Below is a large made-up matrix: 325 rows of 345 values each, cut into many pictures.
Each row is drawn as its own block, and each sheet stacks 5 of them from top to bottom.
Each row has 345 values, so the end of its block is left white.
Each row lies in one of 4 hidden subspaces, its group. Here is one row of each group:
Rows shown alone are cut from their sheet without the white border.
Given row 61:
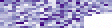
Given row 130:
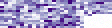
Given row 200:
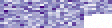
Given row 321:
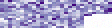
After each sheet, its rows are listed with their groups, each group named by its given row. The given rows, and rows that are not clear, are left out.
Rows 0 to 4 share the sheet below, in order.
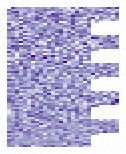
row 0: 61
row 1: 200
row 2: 61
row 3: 321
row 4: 200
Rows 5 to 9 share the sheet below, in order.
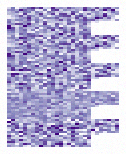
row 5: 321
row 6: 321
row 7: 200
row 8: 61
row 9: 61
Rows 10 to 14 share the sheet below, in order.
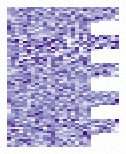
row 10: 321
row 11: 61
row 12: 321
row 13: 321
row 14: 200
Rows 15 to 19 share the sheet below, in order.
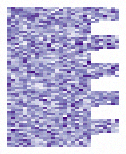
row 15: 130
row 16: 130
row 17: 321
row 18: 200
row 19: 200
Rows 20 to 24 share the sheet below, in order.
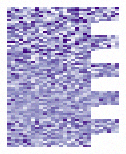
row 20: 200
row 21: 200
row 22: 200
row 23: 200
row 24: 200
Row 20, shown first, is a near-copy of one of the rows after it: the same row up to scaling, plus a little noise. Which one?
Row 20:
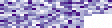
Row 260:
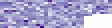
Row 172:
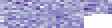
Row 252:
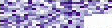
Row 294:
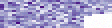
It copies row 252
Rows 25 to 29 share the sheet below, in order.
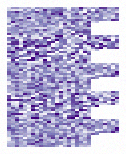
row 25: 61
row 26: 61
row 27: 321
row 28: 200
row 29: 321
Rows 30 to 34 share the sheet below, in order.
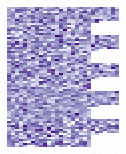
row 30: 130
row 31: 61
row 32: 130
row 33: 130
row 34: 61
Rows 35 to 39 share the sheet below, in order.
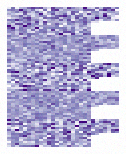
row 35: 321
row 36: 200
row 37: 130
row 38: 61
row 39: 61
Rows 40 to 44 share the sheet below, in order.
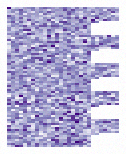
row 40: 61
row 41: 130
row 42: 61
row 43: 130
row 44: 130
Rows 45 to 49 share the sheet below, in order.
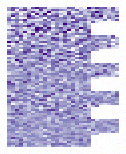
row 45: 200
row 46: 200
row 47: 321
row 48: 200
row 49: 130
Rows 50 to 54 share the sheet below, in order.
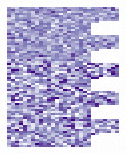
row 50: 200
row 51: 61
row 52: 321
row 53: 130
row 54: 130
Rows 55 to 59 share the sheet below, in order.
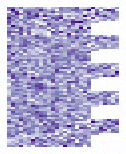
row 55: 130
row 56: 130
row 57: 321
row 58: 321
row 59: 200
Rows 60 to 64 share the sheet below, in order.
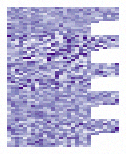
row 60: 200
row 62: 130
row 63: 321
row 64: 321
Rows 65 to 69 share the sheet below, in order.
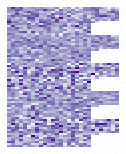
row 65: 130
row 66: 130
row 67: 61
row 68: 200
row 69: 61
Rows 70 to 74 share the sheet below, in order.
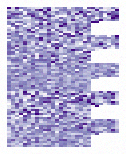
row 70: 321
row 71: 130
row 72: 61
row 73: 130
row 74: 130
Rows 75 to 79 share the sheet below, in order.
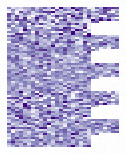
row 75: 130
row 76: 130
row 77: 130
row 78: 200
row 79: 200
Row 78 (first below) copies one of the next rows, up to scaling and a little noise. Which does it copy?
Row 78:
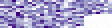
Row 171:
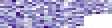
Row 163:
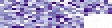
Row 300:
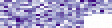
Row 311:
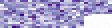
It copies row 171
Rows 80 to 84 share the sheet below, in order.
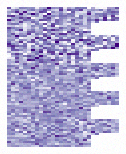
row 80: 200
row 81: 321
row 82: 130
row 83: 130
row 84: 61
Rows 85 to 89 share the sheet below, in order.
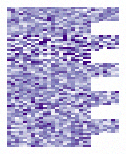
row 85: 200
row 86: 200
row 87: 321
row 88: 130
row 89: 200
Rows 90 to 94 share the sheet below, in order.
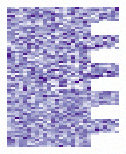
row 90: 200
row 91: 321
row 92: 130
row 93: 130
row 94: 321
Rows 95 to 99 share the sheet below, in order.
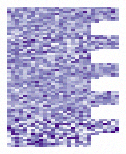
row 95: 130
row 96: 61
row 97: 130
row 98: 130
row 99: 321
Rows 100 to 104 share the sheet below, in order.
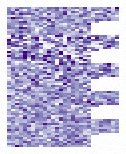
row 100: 200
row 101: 200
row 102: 130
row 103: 130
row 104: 130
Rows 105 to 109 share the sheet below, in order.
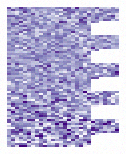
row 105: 61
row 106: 61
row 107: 321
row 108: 321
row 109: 200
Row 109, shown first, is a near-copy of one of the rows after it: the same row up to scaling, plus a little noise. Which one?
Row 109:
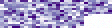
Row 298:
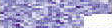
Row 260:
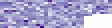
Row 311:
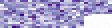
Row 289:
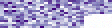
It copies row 311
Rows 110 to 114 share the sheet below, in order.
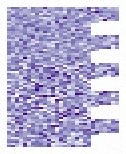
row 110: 200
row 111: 130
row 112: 61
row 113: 130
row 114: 130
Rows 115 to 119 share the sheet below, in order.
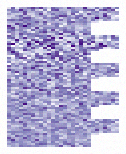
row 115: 321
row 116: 200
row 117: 61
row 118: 61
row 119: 321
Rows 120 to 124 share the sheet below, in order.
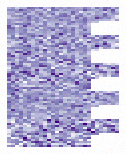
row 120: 321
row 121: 321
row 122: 130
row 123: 130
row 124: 130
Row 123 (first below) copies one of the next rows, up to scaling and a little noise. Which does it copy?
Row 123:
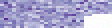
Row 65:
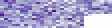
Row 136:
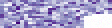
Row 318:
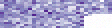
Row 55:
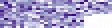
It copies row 55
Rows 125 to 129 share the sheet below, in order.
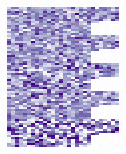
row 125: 61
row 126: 200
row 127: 200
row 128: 61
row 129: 321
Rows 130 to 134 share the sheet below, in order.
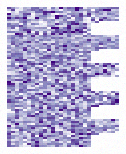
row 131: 200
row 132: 321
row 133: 321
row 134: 200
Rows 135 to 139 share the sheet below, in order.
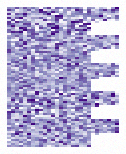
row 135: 130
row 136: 130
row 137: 61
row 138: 130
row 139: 200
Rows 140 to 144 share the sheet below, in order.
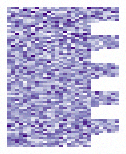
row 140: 200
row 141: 200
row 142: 130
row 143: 61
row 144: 200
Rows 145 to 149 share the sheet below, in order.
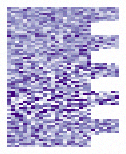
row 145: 200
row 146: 61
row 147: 200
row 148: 130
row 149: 61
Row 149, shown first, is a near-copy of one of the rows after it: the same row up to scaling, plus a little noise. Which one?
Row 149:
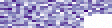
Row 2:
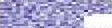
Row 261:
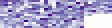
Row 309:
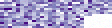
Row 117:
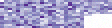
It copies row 2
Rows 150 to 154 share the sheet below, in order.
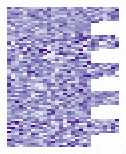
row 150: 321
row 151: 200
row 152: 321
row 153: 61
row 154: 200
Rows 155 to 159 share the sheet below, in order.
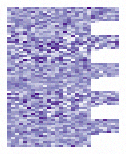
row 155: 200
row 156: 61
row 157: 200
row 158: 61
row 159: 130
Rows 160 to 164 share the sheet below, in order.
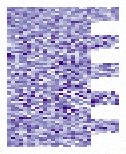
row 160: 130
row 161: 321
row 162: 130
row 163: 200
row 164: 130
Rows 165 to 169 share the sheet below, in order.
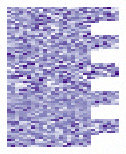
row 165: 130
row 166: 321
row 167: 200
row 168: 321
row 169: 200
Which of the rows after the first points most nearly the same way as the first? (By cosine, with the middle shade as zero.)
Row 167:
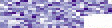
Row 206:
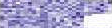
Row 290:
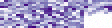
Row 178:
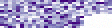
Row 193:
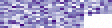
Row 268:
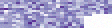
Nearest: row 268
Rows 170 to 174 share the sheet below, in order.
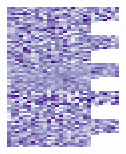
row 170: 200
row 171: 200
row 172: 200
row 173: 61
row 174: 61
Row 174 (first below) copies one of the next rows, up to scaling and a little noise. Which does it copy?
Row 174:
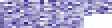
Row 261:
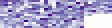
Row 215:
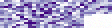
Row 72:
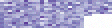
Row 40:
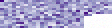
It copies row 72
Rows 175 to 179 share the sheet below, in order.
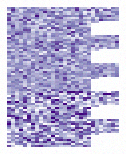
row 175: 130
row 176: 61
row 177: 200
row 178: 130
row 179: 130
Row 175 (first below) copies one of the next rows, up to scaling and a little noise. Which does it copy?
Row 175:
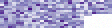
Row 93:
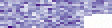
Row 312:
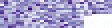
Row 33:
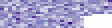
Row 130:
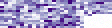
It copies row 312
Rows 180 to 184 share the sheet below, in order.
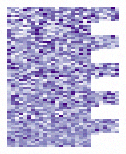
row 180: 200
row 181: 200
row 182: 61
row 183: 130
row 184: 321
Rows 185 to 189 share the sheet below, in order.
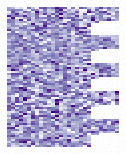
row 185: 61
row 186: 200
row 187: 200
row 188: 130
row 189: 200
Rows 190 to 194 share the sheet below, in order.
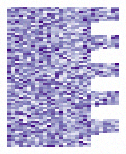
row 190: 130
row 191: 130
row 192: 130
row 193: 200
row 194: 200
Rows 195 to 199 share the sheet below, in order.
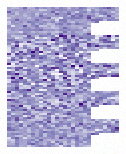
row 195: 130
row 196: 130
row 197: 61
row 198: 61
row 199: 321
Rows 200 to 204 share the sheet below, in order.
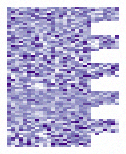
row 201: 200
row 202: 321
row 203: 321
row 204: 130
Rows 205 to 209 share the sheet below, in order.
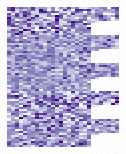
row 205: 130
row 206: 200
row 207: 61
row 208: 61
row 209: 61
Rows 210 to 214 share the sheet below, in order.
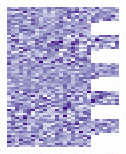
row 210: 61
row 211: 61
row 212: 61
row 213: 200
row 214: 61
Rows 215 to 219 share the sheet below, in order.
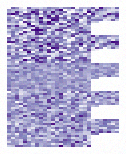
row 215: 61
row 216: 61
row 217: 61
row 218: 61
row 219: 130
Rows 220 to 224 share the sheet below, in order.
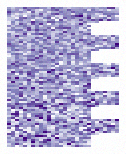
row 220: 130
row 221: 321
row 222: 130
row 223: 130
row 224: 130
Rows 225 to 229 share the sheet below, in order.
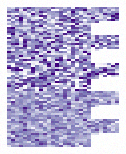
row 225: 200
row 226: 61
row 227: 130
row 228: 200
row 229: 321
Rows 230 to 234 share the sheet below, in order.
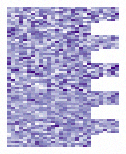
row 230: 200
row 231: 61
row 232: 321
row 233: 321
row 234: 130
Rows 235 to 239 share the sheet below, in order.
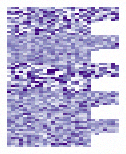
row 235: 61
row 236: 321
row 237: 130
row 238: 61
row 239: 130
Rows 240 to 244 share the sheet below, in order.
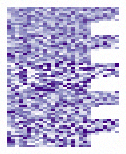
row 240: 321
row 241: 321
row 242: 130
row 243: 200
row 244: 321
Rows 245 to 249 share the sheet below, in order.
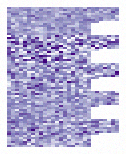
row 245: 321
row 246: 61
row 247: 321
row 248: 61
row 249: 130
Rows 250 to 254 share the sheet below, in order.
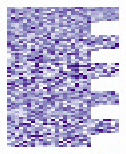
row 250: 200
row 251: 321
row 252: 200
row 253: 200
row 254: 130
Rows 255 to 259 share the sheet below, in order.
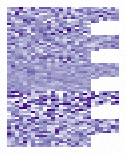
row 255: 200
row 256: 200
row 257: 130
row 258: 61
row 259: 130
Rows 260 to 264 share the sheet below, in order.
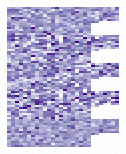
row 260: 200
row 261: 61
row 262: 200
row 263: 61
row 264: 130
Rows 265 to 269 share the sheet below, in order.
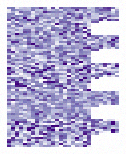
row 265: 130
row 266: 321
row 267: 200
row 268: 200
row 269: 130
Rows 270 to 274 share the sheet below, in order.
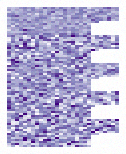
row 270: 130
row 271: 130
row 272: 61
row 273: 130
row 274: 130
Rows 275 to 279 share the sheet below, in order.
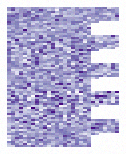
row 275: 130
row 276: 200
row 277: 130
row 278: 61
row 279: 200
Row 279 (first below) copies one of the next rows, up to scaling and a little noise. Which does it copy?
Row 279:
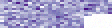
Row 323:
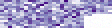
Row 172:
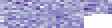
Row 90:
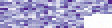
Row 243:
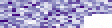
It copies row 172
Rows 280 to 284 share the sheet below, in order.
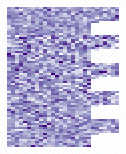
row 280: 321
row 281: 321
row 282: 130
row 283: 321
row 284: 200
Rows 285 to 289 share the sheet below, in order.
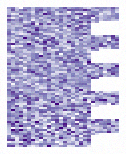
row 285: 200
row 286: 200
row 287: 321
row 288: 130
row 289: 200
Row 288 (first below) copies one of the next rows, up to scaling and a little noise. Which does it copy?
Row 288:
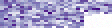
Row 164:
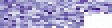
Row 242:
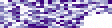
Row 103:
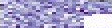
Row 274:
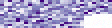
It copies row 164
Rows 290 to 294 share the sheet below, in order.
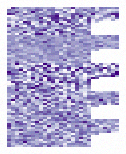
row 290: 61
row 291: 200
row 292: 321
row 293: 200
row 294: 200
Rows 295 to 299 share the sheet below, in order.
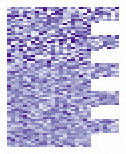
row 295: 61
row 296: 200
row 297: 61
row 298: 200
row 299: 321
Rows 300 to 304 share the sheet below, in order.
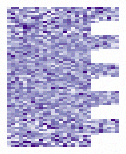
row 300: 200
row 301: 321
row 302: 130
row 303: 130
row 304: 130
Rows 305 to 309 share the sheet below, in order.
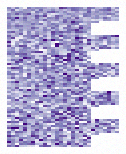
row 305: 130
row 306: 130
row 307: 61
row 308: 130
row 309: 61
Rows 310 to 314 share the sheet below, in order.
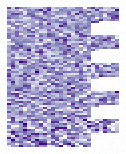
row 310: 321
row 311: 200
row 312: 130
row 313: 200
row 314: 321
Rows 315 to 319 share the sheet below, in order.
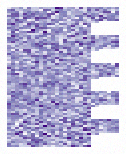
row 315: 61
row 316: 61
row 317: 200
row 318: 130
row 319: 200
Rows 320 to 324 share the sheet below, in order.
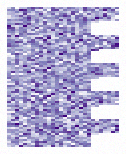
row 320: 321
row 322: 200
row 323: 200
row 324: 61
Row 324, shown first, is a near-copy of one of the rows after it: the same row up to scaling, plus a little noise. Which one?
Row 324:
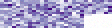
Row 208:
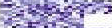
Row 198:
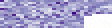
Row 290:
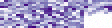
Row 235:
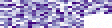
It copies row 208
